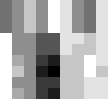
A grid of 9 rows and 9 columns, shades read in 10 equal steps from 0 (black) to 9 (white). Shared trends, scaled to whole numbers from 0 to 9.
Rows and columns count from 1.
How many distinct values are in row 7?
5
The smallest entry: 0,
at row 7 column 5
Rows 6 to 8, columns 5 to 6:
1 7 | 0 7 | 2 7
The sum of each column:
66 49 51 28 37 68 58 60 71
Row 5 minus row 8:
0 0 0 1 1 1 0 -1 0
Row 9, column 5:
1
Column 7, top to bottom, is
5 5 5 8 7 7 7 7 7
